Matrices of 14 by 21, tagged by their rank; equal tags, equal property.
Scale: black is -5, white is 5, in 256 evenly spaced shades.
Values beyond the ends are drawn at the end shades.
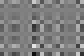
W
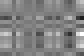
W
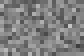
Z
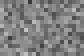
Z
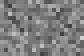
Z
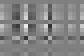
W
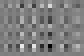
W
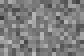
Z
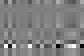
W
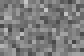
Z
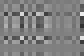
W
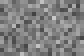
Z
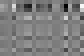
W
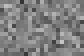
Z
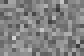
Z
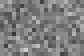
Z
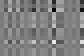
W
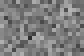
Z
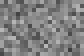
Z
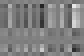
W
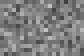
Z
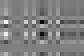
W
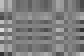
W
